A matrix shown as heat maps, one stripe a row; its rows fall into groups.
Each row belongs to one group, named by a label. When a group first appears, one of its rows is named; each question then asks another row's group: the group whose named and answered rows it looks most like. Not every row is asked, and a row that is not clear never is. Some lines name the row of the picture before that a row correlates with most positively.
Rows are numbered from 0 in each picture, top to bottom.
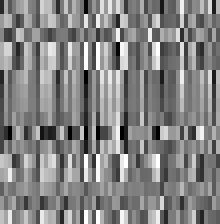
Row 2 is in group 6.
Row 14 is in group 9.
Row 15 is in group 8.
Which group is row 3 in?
8
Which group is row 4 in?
8
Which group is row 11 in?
8
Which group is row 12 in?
8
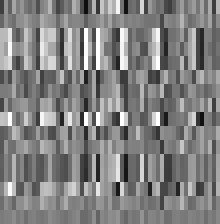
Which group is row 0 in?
9
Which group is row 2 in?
8
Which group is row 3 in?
8
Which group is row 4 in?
8
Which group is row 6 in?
9
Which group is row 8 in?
8
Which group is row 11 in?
9
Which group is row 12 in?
9
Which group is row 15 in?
9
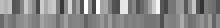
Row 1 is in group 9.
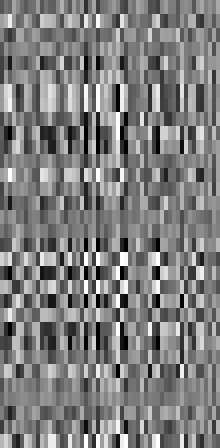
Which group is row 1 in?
8
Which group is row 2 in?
6
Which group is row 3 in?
9
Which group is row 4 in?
6
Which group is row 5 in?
9
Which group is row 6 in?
8
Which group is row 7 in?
8
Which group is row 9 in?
6
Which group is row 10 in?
6
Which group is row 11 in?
9
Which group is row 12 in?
8
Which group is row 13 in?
9
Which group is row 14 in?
6
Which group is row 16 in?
6
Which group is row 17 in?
6
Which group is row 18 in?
8
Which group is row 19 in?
6
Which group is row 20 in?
8
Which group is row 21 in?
6
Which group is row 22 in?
8
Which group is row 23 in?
6
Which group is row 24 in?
6
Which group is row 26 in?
8
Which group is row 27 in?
9
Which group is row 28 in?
9
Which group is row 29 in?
6
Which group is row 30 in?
9
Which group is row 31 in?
8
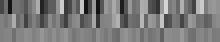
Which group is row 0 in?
6
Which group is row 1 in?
9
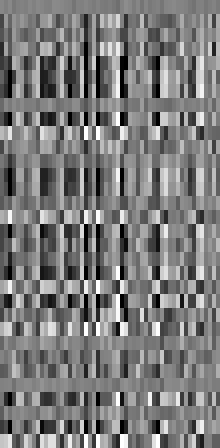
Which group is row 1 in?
9
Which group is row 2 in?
6
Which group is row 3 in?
9
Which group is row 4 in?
6
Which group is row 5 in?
6
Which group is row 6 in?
6
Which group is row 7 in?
9
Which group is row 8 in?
6
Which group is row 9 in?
8
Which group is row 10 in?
9
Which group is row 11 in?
6
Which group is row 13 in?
6
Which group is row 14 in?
6
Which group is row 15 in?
8
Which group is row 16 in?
6
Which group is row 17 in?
6
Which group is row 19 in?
6
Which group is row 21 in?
6
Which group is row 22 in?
9
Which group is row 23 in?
8
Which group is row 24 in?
9
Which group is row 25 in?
9
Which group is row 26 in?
6
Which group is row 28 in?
6
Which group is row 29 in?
9
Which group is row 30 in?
6
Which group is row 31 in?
8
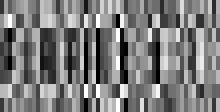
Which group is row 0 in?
9
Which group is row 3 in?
6
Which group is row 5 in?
6
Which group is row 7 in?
9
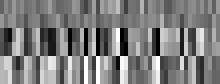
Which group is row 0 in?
9
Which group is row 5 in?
8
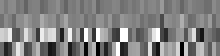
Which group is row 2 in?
8
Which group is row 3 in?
6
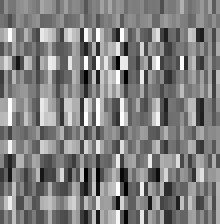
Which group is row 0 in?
9
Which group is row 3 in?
9
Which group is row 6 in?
9
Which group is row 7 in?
8
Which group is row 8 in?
8
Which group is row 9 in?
6
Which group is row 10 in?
8
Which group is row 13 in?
9
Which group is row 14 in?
8
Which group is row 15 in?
9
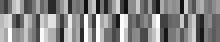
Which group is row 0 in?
6
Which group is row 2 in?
8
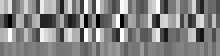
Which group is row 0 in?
8
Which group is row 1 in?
6
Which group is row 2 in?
8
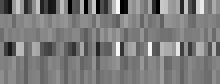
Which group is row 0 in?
6
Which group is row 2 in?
9
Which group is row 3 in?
6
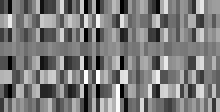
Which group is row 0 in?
6
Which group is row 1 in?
8
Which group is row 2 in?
6
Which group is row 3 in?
9
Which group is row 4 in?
6
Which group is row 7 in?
9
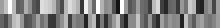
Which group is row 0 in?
8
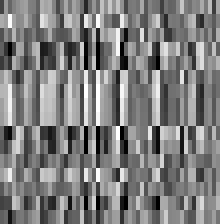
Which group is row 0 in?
9
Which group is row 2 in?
9
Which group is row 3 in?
6
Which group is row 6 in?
8
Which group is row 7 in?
8
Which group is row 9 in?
6
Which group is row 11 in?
9
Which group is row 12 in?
8
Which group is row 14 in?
6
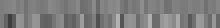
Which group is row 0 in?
9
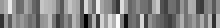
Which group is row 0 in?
8
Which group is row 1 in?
9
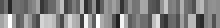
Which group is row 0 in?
6
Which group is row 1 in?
8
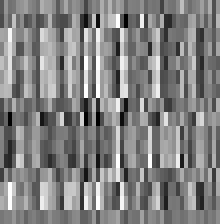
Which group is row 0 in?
9
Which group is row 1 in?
9
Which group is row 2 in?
8
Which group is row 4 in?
8
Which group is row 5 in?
8
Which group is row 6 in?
8
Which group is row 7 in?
9
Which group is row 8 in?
6
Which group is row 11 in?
6
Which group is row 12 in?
9
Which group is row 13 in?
8
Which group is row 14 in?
8
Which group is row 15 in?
9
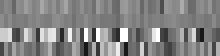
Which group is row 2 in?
8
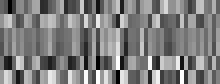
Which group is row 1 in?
8
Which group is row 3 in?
9
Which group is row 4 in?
6
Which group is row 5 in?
8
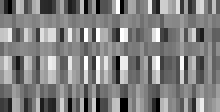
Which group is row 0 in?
6
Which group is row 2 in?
8
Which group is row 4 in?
8
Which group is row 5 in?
8
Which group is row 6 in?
6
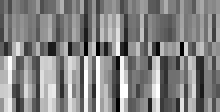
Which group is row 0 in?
6
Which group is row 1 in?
9
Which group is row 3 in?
6
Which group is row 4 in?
8
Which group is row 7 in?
8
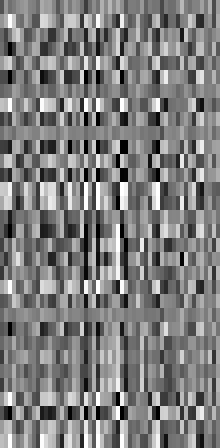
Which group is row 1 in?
8
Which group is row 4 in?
8
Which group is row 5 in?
6
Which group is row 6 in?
6
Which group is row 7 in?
8
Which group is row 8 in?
6
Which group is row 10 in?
6
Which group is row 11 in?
8
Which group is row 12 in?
6
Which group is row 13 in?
8
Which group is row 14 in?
8
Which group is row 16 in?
6
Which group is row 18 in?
6
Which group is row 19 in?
9
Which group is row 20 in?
8
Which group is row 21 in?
6
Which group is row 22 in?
9
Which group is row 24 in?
9
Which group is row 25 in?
9
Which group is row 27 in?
9
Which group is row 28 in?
8
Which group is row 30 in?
8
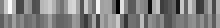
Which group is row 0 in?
8
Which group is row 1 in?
9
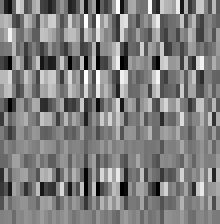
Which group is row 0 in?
6
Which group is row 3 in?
9
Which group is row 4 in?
6
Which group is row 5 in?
8
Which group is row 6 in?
8
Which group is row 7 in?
6
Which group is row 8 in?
9
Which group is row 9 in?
6
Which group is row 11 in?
6
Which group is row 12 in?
9
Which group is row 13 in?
6
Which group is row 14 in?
9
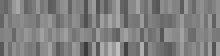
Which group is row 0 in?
6
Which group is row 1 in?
9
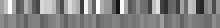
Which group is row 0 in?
8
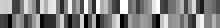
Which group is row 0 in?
8
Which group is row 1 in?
6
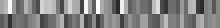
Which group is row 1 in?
6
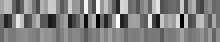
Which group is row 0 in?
8
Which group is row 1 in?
6
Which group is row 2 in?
9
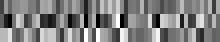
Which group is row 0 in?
9
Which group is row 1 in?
6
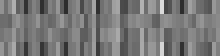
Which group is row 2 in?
9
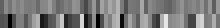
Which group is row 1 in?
6
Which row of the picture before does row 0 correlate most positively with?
2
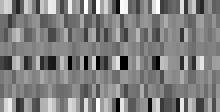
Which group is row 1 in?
6
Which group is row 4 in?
6
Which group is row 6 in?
9
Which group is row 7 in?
8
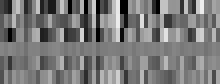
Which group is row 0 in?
6
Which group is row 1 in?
9
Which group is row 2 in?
6
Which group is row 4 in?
6
